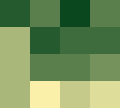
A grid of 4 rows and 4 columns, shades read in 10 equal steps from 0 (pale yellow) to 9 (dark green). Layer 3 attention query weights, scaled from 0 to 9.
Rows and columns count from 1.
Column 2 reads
6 8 6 0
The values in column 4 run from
1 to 7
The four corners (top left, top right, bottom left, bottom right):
8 6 3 1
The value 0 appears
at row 4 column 2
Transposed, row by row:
8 3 3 3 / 6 8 6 0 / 9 7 6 2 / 6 7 5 1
